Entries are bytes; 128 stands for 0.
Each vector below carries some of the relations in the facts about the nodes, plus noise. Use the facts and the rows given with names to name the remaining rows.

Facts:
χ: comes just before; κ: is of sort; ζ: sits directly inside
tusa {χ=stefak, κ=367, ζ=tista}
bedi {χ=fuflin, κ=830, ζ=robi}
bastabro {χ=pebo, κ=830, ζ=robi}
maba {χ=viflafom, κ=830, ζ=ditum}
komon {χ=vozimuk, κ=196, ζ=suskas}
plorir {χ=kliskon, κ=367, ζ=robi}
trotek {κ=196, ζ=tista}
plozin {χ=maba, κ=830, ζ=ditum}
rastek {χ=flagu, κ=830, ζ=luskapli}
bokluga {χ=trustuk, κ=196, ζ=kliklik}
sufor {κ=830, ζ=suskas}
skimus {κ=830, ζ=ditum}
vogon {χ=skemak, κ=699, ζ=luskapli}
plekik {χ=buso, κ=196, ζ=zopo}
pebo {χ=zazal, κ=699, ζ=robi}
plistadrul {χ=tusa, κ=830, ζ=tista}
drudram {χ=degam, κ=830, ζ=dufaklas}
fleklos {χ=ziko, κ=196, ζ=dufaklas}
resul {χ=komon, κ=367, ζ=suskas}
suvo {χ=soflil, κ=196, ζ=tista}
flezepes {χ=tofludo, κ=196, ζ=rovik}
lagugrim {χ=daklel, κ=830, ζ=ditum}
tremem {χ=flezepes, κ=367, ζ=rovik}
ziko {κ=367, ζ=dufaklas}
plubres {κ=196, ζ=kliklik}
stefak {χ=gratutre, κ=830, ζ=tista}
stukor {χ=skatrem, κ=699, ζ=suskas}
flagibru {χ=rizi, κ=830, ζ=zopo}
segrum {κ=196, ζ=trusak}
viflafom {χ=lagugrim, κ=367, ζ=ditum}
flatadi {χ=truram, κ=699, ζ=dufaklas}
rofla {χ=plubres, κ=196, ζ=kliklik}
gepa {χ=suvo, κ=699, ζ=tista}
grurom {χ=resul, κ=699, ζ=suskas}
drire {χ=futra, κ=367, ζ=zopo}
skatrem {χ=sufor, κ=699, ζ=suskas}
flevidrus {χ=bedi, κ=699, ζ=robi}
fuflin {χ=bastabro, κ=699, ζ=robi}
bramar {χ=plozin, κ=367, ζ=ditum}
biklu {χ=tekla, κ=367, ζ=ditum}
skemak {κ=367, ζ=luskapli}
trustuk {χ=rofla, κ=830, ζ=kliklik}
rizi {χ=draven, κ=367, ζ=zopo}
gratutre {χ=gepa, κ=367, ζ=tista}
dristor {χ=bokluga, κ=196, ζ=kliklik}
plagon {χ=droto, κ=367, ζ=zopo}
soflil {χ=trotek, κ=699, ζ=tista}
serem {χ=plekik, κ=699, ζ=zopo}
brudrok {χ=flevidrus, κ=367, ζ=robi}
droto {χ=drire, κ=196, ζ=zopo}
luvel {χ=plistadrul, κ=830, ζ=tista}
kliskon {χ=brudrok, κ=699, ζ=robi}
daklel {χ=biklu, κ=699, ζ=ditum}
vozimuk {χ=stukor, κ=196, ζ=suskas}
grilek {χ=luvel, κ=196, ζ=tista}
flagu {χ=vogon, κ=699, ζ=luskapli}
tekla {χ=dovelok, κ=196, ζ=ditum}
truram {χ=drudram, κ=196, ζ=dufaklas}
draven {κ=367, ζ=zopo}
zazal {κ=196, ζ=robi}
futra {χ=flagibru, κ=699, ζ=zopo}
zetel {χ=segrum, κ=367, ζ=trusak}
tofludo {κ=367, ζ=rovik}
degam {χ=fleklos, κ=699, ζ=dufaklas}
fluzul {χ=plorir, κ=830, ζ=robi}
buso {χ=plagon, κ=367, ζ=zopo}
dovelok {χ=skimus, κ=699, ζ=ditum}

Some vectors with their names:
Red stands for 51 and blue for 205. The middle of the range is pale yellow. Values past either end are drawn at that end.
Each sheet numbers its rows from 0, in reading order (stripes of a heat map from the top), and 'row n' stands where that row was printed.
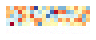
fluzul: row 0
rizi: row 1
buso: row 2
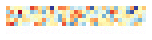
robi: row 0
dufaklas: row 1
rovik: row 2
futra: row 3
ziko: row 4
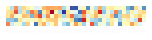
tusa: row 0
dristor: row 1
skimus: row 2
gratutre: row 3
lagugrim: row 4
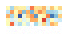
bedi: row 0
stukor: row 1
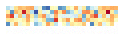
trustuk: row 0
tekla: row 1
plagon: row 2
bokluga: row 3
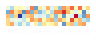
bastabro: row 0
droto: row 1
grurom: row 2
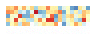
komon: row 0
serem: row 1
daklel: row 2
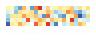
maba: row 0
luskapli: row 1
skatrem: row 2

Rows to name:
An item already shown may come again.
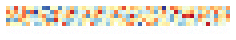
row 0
grilek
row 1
dovelok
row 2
gepa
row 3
gratutre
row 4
skemak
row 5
dufaklas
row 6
flezepes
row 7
kliskon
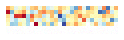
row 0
flezepes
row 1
tista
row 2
plozin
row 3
drudram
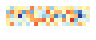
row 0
fuflin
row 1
zopo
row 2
sufor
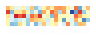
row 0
tofludo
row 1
plubres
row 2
flatadi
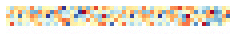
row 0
flevidrus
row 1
bastabro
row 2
draven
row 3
skemak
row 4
bedi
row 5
fuflin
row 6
rastek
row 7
trotek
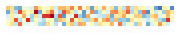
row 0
ditum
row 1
tremem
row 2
resul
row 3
plagon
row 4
tusa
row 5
biklu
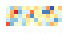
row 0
gepa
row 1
degam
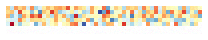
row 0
plorir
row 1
rofla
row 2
skemak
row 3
flatadi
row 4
brudrok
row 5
plistadrul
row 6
stefak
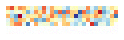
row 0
flagu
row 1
luvel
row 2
pebo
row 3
suvo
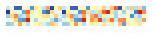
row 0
dovelok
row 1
fleklos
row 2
dovelok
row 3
kliklik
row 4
flagibru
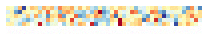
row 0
ziko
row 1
kliskon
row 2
vozimuk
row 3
soflil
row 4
trusak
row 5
sufor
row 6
plozin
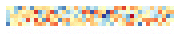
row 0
viflafom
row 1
zetel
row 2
drire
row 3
zazal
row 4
vogon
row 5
zopo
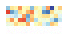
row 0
plekik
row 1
fleklos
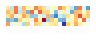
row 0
plistadrul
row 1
suskas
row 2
bramar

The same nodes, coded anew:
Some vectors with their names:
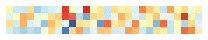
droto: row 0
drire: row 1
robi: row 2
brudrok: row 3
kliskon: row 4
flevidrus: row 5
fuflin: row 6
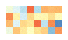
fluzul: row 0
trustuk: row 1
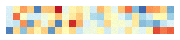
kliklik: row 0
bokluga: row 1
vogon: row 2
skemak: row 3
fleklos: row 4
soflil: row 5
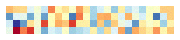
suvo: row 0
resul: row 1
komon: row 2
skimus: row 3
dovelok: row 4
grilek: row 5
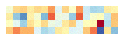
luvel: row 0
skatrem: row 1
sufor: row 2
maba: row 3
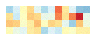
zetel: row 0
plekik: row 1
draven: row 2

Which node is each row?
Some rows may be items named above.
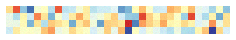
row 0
fleklos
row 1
plorir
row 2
futra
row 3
drire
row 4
bramar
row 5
buso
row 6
skatrem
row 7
lagugrim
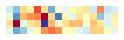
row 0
grurom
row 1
pebo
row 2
tofludo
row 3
truram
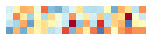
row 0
kliklik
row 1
degam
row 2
biklu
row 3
daklel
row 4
bastabro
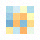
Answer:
skimus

